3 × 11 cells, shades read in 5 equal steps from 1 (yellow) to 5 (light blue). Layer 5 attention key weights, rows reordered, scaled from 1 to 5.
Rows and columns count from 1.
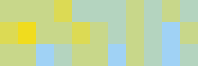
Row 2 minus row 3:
-1 -2 -2 -1 -1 0 -1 0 0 0 -1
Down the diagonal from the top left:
3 1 5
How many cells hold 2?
3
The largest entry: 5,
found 4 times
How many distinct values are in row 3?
3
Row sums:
37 33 42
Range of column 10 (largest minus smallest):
2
